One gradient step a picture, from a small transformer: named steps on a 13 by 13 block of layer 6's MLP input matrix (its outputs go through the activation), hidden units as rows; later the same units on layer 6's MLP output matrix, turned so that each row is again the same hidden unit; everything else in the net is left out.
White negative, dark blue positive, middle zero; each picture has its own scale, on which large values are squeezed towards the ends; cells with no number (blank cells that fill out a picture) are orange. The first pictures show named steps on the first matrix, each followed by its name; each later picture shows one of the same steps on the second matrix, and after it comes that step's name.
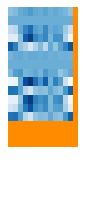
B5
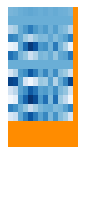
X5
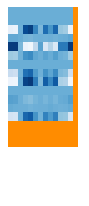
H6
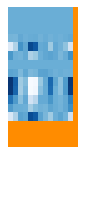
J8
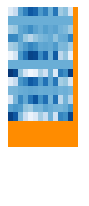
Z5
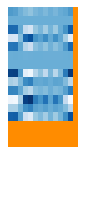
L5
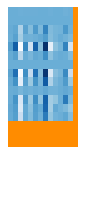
B5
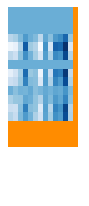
J8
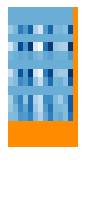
H6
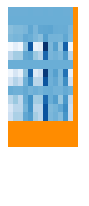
X5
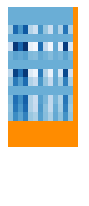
H6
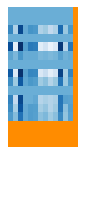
H6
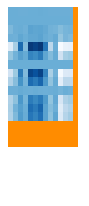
X5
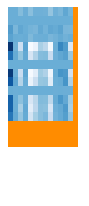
Z5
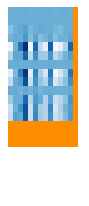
X5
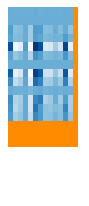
B5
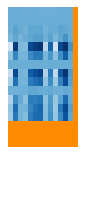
X5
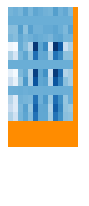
Z5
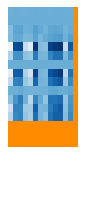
X5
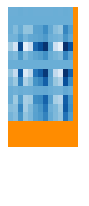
B5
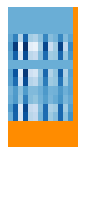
J8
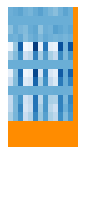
Z5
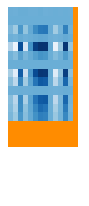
L5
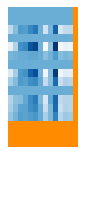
H6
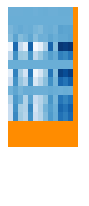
X5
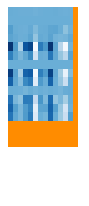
X5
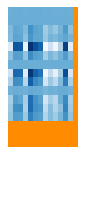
B5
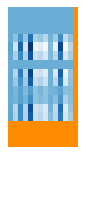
J8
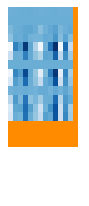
X5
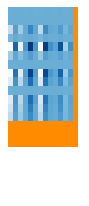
L5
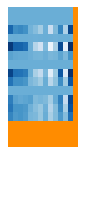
H6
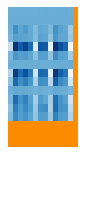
B5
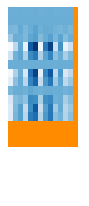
X5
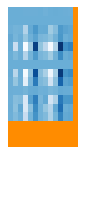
B5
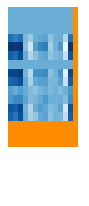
J8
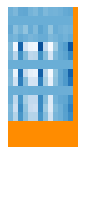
Z5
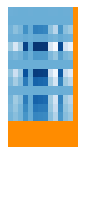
L5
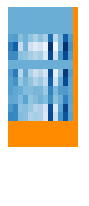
J8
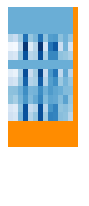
J8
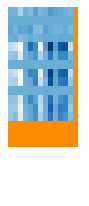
Z5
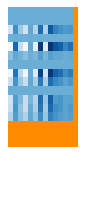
H6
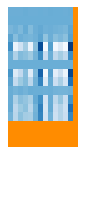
X5
